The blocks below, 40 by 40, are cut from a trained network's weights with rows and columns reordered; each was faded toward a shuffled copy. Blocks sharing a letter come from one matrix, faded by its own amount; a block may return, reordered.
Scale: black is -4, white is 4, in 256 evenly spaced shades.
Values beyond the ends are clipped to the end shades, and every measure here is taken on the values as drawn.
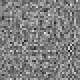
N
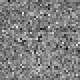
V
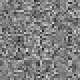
N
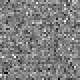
V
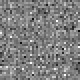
V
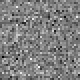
V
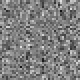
N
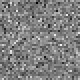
V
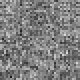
N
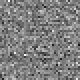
V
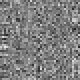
N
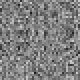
N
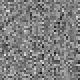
N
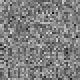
N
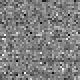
V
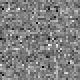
V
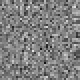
N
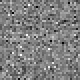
V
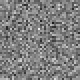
N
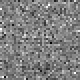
V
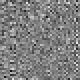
N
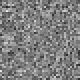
N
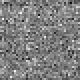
V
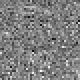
V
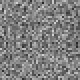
N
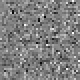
V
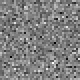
V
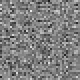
N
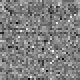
V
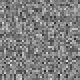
N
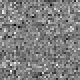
V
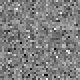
V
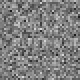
N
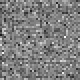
V
